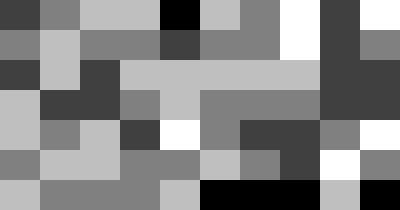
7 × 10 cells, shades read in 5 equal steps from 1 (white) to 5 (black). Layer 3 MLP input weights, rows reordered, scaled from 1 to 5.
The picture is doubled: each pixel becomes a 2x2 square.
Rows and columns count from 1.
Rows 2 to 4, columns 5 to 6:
4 3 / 2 2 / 2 3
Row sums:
27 29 28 32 27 26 35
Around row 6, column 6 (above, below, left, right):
3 5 3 3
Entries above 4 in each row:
1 0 0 0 0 0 4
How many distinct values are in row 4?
3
